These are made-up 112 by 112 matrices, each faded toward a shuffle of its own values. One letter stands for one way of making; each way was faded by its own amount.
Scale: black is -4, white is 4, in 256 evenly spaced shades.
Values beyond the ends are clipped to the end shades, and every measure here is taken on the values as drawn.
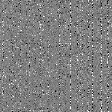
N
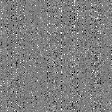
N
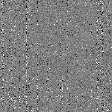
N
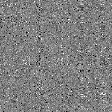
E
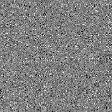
E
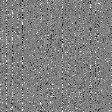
N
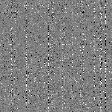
N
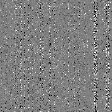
N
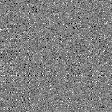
E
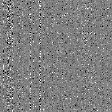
N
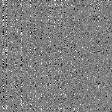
N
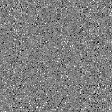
E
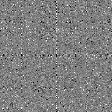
E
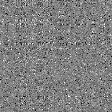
E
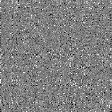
E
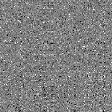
E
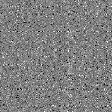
E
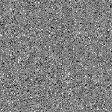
E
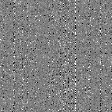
N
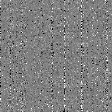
N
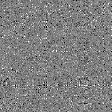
E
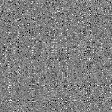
E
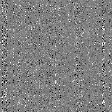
N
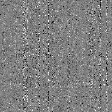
N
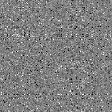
E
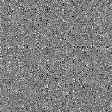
E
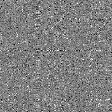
E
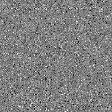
E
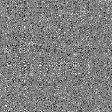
E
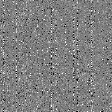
N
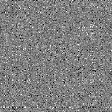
E
